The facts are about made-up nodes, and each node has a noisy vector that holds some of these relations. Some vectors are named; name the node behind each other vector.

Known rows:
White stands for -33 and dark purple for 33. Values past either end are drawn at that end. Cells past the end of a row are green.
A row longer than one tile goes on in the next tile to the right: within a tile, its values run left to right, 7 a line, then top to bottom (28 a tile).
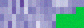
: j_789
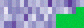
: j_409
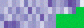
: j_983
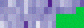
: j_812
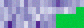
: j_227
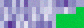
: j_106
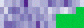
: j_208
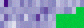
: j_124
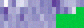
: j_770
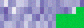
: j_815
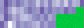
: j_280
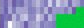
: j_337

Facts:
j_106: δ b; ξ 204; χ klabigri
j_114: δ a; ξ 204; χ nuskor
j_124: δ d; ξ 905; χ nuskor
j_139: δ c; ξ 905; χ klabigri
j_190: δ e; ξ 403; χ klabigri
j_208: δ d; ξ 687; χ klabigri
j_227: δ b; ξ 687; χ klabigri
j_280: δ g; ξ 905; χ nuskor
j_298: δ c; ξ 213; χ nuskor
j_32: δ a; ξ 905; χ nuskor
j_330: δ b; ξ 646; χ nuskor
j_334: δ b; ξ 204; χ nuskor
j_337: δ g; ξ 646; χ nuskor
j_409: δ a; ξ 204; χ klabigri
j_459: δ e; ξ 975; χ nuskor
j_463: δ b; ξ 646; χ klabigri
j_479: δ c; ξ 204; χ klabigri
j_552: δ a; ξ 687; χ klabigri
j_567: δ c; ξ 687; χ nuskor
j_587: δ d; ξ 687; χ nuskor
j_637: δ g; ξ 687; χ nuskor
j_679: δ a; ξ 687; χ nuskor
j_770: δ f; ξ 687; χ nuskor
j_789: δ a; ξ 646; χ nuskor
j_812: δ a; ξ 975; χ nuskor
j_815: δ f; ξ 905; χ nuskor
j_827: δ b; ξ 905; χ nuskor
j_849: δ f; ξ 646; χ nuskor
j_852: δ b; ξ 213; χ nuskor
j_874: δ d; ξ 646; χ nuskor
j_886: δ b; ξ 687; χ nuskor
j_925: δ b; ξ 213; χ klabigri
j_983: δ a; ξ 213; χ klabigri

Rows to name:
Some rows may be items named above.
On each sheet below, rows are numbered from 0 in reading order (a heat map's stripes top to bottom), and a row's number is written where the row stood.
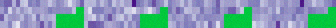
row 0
j_334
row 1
j_552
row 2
j_459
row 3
j_812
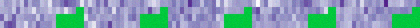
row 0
j_925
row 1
j_567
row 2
j_874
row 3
j_770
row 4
j_32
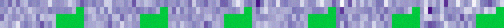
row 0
j_334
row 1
j_114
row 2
j_886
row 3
j_827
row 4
j_849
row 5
j_190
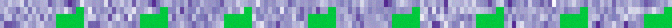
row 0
j_983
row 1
j_409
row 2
j_587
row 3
j_567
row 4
j_679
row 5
j_139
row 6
j_330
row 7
j_227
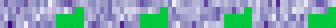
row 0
j_463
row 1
j_227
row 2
j_298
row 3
j_479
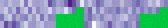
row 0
j_983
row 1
j_637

